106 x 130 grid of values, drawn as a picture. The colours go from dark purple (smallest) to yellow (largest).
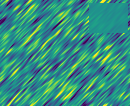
Calmest part: top right. Histogram: bell-shaped. Average level on the scale: 50%. Odd patch: calmer, in the top right. Odd rows or columns: none. Grain: diagonal, up to the right. Slope: none.
